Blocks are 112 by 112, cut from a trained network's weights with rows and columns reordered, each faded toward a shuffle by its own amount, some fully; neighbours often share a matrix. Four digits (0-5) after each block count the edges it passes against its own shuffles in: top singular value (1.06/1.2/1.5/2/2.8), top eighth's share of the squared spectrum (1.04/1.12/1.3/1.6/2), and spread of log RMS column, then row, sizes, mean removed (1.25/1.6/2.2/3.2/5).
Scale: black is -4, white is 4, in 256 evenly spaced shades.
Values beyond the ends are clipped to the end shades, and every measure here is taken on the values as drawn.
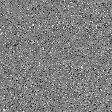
2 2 0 1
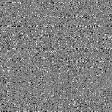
4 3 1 3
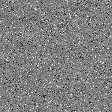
0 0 0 0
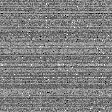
5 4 2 2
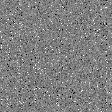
2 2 2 1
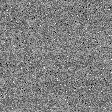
0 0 0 0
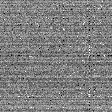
4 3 2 1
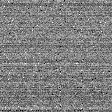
4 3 1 1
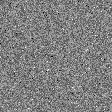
0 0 0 0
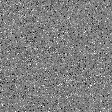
2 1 0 1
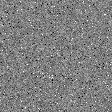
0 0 0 0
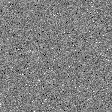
0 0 0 0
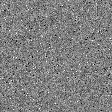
1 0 0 0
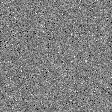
1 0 0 0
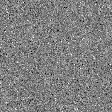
0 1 0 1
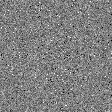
1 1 0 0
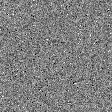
1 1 0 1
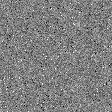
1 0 0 0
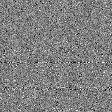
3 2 0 2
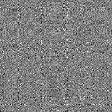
4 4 3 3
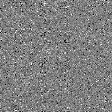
3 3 2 1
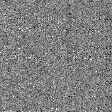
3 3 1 2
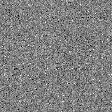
2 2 1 2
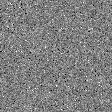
1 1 0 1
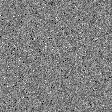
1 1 0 1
